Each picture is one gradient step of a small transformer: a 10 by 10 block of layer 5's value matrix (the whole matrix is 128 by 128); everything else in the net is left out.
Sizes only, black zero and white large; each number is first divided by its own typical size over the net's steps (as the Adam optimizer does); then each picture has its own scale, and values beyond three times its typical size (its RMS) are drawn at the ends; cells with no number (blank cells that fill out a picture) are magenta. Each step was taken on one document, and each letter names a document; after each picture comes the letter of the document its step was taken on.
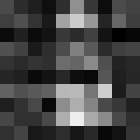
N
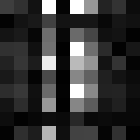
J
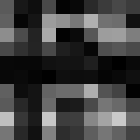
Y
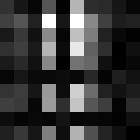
J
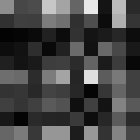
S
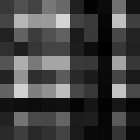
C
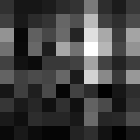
N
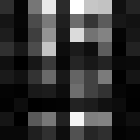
J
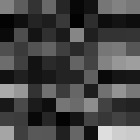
N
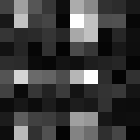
S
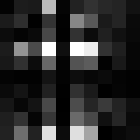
J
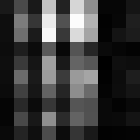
J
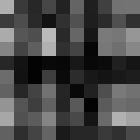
Y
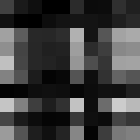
Y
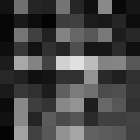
N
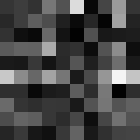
S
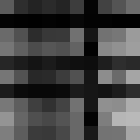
Y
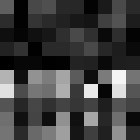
S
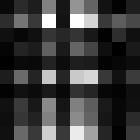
J
